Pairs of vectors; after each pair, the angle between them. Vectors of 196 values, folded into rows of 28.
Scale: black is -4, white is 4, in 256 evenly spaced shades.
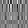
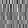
nearly opposite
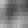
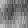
nearly parallel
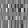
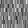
partly opposed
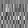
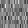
partly aligned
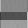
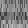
partly aligned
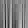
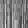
nearly opposite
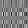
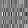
nearly parallel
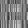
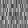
orthogonal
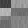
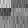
nearly opposite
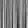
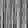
nearly opposite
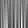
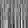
nearly parallel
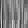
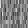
partly opposed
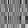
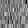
partly aligned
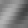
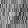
partly aligned
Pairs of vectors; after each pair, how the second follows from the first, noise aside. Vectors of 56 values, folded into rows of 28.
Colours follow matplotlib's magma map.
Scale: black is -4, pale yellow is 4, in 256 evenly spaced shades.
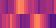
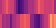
negated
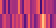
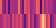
copied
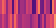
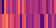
wrapped around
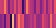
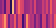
wrapped around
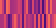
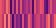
reversed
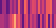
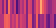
reversed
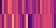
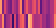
negated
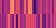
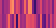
copied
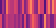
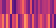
reversed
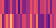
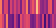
wrapped around
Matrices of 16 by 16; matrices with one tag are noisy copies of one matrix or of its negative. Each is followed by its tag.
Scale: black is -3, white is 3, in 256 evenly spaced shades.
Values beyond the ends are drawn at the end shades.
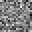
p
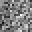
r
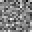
p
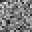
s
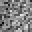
r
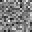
p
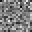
p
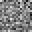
p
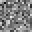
s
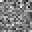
p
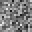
r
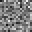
p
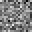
p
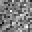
r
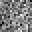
r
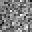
r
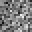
r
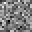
s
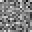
p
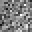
r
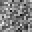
r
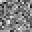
s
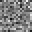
p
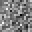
r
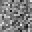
r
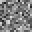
s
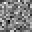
s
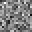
s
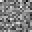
p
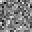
s
